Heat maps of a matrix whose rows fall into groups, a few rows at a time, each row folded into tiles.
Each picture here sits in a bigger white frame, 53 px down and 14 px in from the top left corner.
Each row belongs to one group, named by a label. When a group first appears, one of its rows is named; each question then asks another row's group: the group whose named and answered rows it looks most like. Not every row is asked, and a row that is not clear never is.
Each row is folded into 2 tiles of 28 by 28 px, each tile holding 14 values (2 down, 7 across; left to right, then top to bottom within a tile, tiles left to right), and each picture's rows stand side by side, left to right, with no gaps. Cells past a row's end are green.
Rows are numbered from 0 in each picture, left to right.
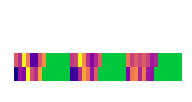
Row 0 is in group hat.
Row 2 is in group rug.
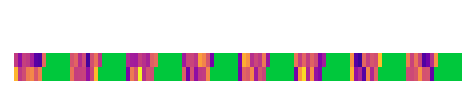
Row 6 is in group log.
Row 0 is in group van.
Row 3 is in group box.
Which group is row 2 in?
hat
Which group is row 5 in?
rug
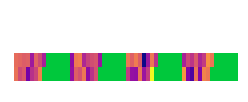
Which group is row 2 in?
hat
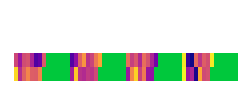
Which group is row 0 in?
van
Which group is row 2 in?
rug
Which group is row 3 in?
log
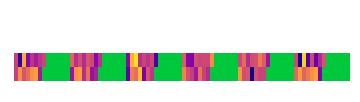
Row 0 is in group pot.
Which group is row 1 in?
rug
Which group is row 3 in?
log
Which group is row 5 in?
pot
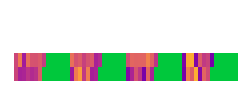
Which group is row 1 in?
rug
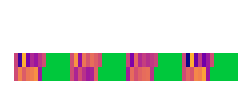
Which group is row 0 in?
pot
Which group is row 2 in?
pot
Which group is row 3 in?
pot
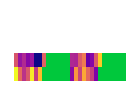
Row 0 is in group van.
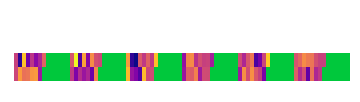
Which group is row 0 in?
pot
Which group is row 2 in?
log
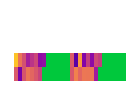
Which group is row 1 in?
pot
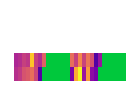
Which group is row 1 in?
rug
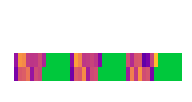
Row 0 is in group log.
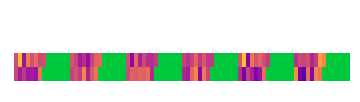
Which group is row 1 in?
hat
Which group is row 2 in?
pot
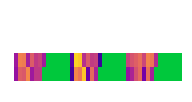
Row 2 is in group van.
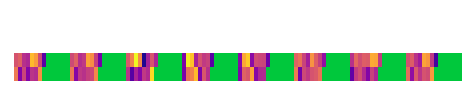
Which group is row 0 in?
box
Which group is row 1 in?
box
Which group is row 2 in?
hat
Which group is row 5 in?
box
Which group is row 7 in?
box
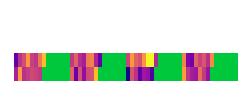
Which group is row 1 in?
box
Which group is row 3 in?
log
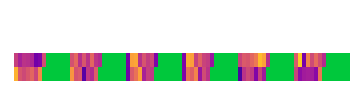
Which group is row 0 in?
van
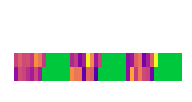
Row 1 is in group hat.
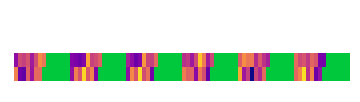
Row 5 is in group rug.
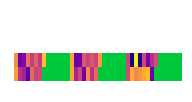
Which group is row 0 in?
log
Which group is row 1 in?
log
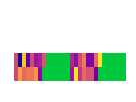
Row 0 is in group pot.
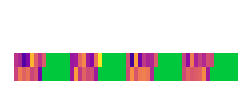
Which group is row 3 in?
pot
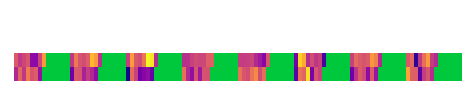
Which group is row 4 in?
van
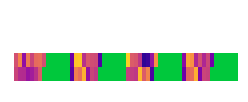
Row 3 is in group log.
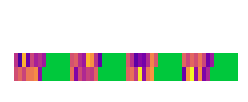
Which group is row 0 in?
pot
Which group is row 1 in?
box
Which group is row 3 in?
rug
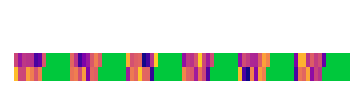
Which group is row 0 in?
van
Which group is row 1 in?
hat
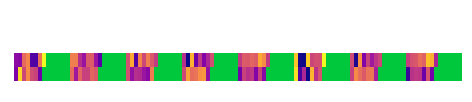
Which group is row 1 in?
box
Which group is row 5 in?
log
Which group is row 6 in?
pot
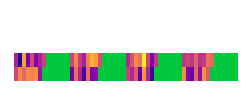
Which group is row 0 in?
pot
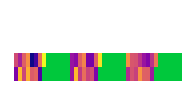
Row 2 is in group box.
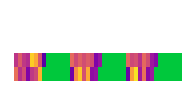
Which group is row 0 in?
box
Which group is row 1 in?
rug
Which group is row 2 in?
rug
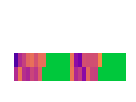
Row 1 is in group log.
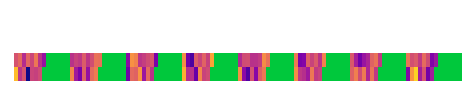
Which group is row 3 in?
log
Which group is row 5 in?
log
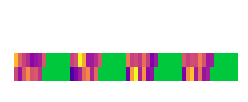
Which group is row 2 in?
rug
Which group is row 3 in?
rug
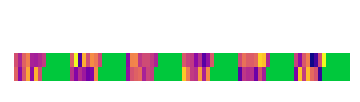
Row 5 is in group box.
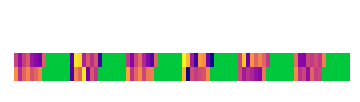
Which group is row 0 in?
van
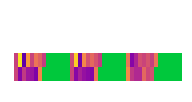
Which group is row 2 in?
log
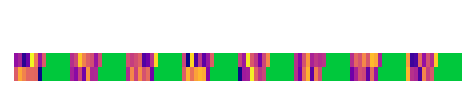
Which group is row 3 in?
pot
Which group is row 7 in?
log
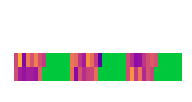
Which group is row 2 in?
hat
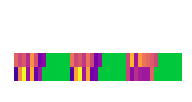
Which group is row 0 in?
rug
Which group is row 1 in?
rug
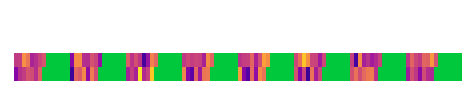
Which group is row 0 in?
hat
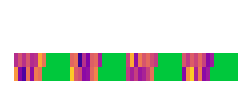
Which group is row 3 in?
rug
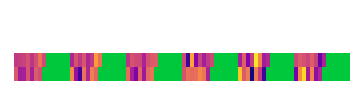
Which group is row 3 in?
pot
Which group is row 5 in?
rug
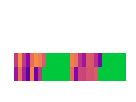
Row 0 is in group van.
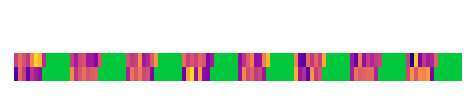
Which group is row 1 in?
van
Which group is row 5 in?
log
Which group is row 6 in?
pot
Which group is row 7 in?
pot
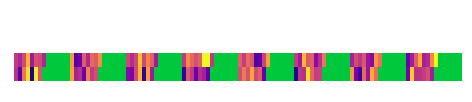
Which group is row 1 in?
log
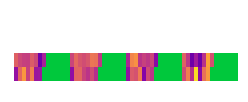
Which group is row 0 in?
rug
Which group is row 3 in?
hat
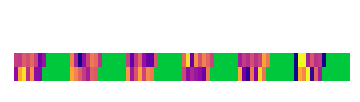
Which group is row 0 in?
rug
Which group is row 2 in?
van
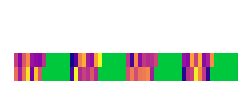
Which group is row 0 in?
van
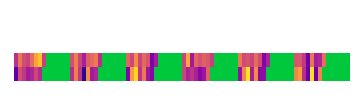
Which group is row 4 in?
rug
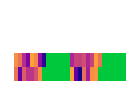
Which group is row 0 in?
box
